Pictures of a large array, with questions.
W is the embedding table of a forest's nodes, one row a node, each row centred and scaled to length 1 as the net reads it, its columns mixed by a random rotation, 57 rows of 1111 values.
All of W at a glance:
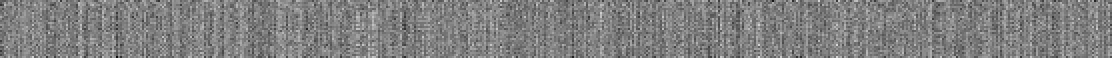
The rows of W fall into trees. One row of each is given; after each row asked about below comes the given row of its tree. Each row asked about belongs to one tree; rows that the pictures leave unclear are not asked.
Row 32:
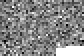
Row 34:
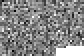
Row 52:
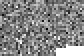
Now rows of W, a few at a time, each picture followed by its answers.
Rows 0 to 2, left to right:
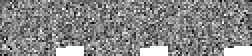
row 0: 32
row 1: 32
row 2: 52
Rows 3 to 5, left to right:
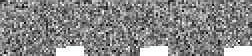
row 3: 34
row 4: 34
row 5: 34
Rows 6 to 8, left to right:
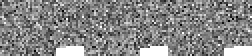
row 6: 34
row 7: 52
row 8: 34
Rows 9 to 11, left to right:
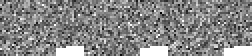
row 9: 32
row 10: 52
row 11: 32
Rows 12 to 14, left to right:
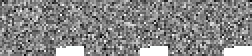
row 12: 34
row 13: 52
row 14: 52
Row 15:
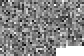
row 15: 34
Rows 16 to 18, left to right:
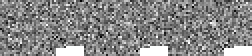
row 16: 52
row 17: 52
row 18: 52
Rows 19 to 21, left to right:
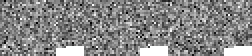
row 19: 32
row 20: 52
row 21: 34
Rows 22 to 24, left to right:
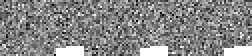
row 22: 32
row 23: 52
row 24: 52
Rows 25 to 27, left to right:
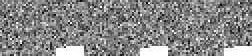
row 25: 52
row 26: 52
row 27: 32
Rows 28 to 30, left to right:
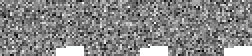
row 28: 52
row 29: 52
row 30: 34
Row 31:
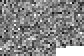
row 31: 32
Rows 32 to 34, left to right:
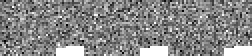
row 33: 52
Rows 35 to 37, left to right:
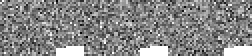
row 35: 52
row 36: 52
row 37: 34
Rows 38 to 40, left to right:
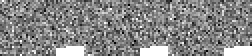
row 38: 52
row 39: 34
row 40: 34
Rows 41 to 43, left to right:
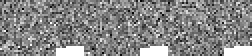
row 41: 32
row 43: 34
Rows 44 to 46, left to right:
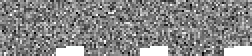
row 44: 52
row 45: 52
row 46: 34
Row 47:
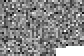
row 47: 32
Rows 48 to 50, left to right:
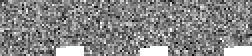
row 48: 34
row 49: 52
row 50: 34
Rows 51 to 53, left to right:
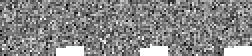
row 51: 32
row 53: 34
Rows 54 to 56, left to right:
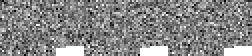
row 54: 34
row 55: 32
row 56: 52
